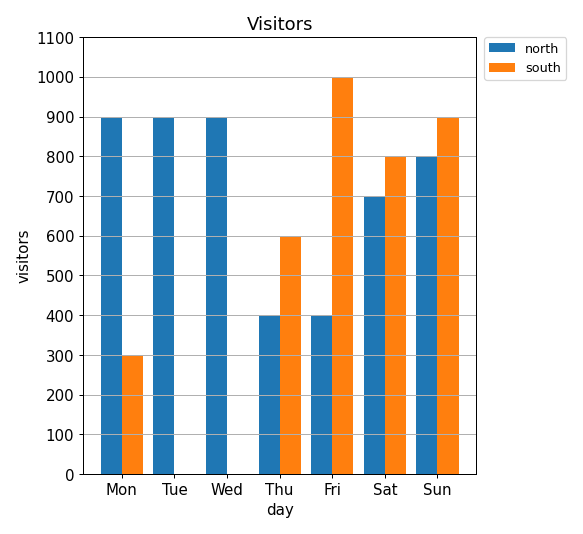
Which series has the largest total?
north
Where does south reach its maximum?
Fri
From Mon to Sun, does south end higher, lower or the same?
higher
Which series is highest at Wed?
north
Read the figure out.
Title: Visitors
x-axis: day, ticks Mon Tue Wed Thu Fri Sat Sun
y-axis: visitors, ticks 0 100 200 300 400 500 600 700 800 900 1000 1100
Legend: north, south
Values:
north: 900 900 900 400 400 700 800
south: 300 0 0 600 1000 800 900
